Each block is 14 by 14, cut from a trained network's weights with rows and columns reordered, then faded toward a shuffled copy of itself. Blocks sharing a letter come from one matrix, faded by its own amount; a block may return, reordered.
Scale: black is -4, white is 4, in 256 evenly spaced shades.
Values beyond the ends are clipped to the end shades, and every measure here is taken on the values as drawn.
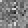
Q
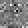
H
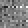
H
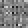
H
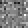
H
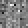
H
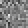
Q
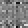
H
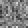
Q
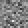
Q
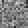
Q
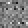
H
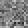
Q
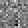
Q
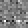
H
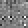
H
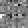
H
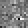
H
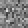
Q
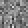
Q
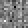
H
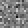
Q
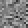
Q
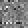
H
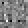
H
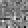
H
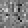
H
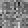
Q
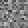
Q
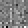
H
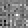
H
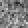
Q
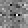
H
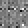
H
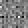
H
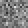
Q
